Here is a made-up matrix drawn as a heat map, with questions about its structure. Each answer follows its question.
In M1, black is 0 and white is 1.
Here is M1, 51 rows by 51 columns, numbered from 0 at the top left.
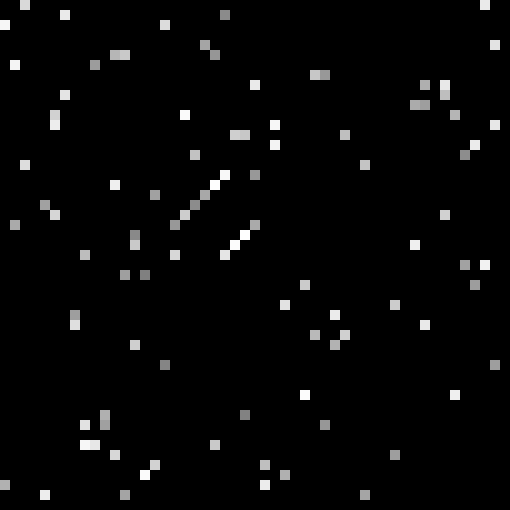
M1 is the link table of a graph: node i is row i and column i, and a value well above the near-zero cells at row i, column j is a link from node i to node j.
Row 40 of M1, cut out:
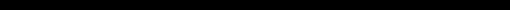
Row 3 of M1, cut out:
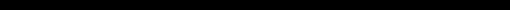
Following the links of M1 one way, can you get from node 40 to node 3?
no
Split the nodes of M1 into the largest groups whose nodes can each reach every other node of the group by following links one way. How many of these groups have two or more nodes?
1
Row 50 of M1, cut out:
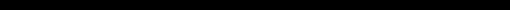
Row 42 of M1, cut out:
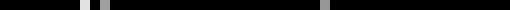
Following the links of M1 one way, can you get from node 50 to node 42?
no
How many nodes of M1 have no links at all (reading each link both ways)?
8
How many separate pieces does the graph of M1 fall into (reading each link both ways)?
9
